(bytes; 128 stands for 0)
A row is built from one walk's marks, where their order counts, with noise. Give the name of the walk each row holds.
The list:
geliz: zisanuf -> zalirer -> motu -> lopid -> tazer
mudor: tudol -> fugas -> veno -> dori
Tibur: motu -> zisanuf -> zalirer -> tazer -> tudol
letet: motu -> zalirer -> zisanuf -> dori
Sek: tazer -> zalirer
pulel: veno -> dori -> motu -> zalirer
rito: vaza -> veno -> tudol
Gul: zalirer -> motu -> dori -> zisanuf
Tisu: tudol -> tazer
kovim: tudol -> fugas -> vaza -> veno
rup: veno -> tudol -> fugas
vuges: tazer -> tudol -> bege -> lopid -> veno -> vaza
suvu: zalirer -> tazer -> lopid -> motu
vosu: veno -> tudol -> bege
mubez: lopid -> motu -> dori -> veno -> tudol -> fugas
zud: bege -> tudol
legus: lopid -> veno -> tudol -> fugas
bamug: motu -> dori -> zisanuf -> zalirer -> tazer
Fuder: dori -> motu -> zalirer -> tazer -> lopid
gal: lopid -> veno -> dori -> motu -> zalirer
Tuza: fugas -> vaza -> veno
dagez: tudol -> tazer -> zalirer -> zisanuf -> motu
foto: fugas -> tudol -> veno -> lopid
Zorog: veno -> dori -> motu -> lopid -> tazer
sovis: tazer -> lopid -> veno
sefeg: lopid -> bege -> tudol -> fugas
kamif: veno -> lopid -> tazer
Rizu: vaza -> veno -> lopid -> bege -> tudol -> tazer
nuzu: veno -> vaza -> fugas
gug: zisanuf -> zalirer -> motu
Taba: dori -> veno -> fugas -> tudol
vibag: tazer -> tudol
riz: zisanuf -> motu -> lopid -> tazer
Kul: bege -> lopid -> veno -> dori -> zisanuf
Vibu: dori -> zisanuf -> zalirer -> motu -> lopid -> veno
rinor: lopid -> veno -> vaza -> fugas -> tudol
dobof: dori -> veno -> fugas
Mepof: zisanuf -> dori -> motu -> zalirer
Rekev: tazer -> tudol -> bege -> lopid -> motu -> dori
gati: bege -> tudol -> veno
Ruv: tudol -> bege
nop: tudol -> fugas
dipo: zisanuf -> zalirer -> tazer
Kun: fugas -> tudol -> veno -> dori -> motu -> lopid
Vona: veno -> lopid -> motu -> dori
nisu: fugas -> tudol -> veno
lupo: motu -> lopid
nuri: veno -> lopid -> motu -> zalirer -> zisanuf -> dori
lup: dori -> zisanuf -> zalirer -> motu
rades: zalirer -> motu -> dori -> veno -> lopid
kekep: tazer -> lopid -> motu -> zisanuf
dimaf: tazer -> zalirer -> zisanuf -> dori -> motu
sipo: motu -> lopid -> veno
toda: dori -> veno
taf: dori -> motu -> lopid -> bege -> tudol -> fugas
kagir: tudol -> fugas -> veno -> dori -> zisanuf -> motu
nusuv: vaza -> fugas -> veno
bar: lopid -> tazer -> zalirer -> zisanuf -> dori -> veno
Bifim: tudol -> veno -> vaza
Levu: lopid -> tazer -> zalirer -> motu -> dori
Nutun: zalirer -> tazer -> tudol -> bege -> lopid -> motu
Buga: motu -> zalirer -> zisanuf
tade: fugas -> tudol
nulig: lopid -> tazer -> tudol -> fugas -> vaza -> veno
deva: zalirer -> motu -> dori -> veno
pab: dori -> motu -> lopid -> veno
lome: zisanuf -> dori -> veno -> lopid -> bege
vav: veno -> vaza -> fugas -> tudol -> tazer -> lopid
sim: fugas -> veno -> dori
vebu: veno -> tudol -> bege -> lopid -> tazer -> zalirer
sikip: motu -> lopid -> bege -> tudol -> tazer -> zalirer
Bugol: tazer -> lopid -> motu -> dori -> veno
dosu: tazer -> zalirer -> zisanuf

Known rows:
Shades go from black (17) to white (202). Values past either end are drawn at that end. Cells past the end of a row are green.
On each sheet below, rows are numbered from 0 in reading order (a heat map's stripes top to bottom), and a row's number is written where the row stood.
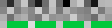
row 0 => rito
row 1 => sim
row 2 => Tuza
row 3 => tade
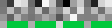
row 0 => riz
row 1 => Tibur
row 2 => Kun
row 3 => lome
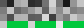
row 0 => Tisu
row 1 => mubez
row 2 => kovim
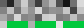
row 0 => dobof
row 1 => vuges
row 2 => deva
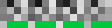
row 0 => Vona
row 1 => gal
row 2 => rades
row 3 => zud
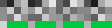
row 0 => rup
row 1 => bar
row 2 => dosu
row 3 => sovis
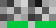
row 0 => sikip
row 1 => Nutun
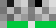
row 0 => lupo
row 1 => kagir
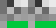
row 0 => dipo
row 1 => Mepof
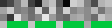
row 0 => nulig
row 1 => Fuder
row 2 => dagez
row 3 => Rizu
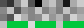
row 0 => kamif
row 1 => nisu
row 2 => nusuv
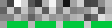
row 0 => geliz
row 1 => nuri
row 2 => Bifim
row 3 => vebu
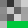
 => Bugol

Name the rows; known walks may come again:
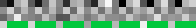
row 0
foto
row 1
sim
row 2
Rekev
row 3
Kul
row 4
sipo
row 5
mudor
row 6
Tuza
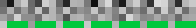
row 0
nuzu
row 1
bamug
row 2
vibag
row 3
gati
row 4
sovis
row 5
letet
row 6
zud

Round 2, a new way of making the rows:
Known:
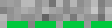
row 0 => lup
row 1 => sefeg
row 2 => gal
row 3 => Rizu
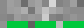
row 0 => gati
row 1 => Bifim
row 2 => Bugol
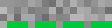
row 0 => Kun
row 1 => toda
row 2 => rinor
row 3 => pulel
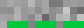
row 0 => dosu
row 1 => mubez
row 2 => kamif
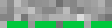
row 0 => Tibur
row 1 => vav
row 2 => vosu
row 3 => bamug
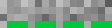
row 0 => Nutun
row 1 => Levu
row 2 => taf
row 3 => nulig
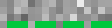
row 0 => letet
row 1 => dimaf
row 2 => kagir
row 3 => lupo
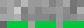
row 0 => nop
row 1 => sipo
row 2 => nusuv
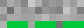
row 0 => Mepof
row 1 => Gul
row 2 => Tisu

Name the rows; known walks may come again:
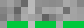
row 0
nisu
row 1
Fuder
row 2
Mepof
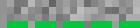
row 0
nusuv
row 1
nulig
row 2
rito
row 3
Vona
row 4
Taba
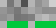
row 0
bar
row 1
suvu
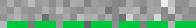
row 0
kekep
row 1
legus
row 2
vebu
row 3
rup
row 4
zud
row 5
kagir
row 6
rades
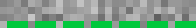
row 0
sovis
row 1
dobof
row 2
Nutun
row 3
Rizu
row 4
tade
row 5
sefeg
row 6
Kun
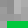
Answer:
Sek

